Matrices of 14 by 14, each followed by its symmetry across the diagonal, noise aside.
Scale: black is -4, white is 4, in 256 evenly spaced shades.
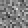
antisymmetric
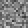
neither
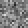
antisymmetric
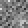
symmetric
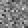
neither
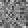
neither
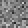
neither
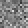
neither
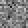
neither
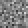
antisymmetric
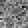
neither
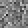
neither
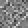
symmetric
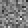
neither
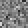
antisymmetric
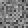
symmetric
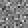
antisymmetric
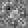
symmetric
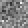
symmetric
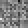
antisymmetric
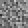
antisymmetric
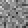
symmetric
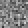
antisymmetric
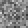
symmetric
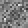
symmetric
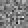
antisymmetric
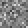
symmetric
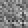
antisymmetric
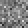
neither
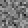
symmetric
